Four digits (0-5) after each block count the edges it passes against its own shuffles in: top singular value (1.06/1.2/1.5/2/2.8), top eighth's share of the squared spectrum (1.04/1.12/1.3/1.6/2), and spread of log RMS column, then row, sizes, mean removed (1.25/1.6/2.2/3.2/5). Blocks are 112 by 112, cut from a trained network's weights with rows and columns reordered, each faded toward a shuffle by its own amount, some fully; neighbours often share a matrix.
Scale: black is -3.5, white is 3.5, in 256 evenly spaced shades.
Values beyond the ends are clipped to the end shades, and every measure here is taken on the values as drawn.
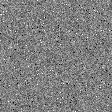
0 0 0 0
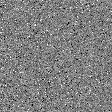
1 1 0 0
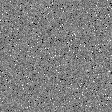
0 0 0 0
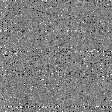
3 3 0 2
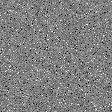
0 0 0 0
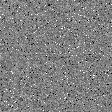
0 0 0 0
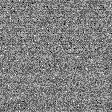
2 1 0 0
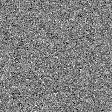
1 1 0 0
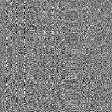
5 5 3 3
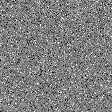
0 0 0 0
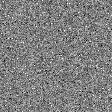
1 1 0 1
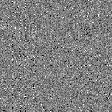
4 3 2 1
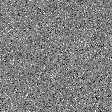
2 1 0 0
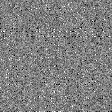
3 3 0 2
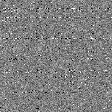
3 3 1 3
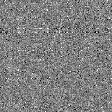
3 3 1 2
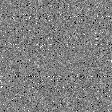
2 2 1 2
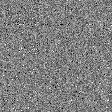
2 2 0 1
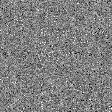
2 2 1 1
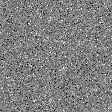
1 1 0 0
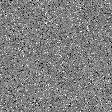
1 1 0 0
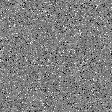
2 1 0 0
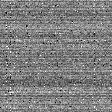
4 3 2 1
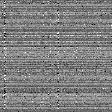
5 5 3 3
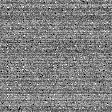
4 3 1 1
